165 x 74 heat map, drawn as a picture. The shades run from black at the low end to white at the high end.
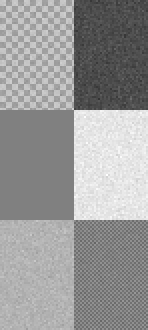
It is made of 3 by 2 panels. Panel 1,1: high, checkered. Panel 1,2: low, fine-grained, faint in contrast. Panel 2,1: middling, flat. Panel 2,2: very high, fine-grained, faint in contrast. Panel 3,1: high, fine-grained, faint in contrast. Panel 3,2: middling, checkered.
